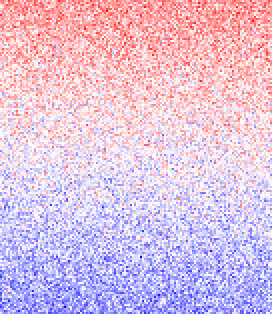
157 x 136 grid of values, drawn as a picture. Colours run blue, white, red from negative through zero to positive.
Values rise toward the top. The grain is fine, like static. No row or column stands out.
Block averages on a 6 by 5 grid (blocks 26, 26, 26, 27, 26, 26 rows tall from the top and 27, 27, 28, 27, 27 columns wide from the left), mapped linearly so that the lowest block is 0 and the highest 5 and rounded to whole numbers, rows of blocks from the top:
5 5 5 5 5
4 4 4 4 4
3 3 3 3 3
2 2 2 2 2
1 1 1 1 1
0 0 0 0 0
